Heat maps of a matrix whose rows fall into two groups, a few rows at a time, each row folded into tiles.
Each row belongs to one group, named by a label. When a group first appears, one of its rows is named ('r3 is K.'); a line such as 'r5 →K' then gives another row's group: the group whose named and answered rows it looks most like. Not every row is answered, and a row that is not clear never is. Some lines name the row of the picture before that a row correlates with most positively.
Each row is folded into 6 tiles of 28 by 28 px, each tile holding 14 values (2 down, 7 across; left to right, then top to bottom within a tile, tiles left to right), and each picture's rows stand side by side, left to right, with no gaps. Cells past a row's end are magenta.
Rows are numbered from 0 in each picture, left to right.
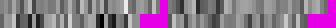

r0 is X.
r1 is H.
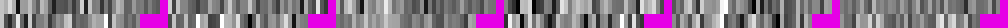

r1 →H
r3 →H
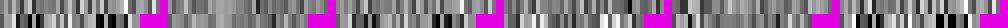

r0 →X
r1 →H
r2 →X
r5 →X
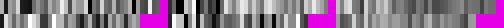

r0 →H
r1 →H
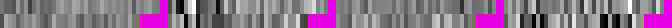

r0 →H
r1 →H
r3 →X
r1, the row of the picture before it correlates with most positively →1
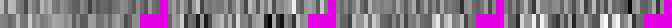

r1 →X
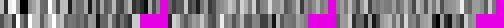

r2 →X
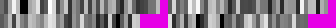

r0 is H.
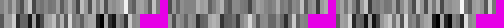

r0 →X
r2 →X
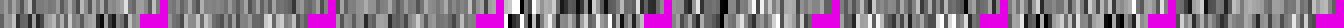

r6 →X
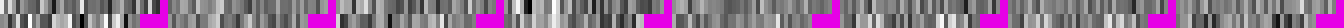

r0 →H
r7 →X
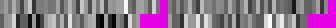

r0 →X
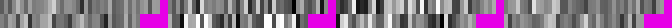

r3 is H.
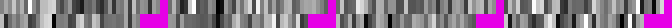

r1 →H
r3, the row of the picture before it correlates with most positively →3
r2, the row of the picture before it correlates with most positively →0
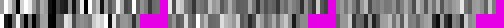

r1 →H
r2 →X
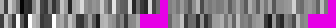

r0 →H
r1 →X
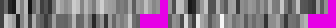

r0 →H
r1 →H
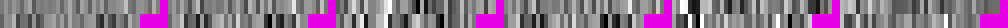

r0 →X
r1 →X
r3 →X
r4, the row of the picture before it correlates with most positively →1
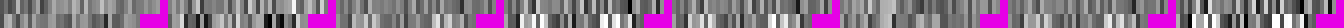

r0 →H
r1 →X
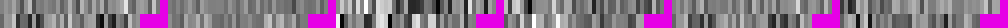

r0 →X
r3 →H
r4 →X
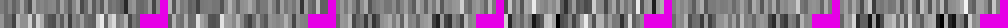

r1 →H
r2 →X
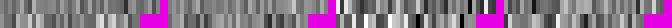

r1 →X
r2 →H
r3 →H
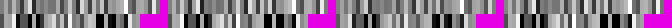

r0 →X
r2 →X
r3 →X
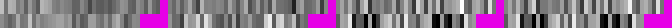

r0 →H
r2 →X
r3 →X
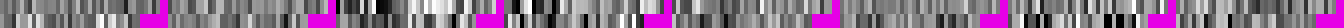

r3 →H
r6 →X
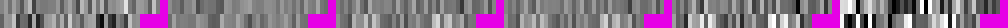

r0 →X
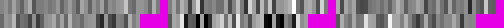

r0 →X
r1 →X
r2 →H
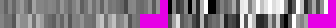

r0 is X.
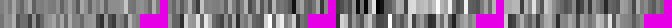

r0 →X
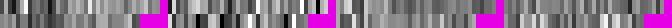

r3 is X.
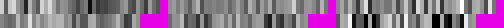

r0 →H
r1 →X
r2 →X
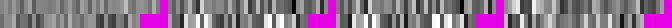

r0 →X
